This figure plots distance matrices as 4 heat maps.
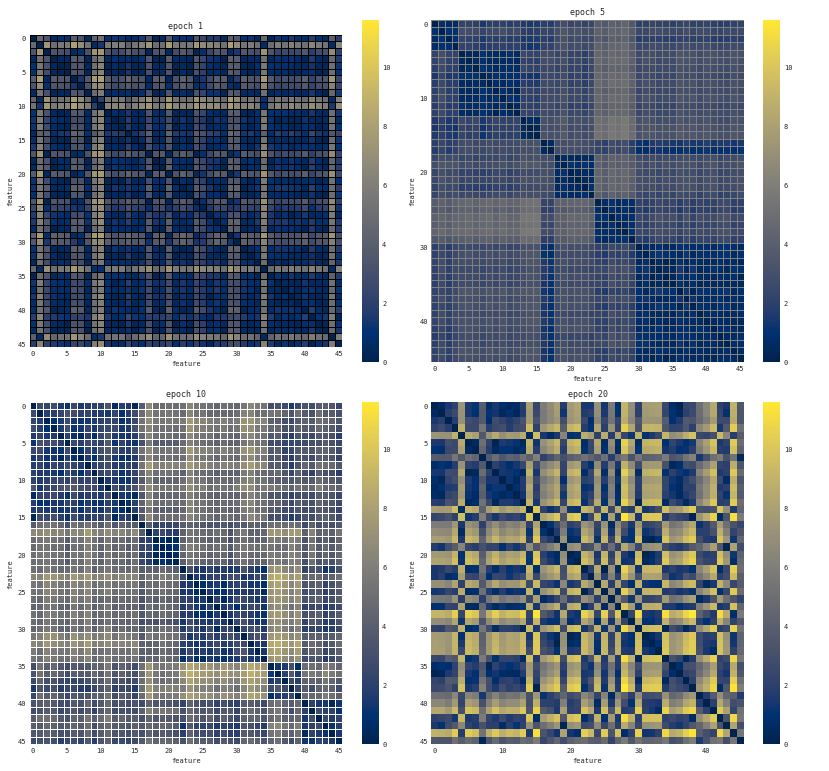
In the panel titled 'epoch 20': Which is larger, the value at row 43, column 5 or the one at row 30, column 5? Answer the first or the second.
the first
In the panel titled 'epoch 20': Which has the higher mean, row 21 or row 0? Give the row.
21
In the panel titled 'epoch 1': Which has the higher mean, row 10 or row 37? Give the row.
10
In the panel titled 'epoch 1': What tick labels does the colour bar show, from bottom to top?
0, 2, 4, 6, 8, 10
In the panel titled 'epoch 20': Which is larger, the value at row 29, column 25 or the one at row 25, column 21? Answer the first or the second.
the second
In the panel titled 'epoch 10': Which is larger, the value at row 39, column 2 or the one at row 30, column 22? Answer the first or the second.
the first
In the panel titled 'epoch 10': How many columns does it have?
46
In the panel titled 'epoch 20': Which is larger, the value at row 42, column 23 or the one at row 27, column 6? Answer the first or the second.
the first
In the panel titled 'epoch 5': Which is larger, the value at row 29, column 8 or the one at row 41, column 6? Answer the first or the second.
the first
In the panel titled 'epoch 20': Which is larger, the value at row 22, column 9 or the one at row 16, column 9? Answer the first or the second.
the second
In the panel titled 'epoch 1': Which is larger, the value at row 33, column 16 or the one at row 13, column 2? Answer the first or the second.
the second
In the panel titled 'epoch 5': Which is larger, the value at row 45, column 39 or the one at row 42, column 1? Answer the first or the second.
the second
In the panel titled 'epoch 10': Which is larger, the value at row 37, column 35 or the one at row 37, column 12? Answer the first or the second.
the second
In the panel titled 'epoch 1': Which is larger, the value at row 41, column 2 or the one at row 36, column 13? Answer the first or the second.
the first
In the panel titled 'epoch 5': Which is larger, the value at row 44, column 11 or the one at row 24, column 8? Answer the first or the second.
the second
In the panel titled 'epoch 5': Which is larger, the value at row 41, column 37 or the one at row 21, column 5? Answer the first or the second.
the second
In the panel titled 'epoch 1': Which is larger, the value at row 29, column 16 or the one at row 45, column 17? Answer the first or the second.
the first
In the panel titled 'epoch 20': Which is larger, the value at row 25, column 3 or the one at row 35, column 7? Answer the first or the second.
the second
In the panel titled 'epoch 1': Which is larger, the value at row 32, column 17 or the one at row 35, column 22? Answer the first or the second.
the first
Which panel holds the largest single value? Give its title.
epoch 20
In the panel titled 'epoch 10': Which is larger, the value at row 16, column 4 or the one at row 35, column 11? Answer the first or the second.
the second
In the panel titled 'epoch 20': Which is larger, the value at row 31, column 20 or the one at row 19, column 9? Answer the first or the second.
the second
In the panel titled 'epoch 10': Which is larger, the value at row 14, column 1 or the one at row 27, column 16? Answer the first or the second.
the second
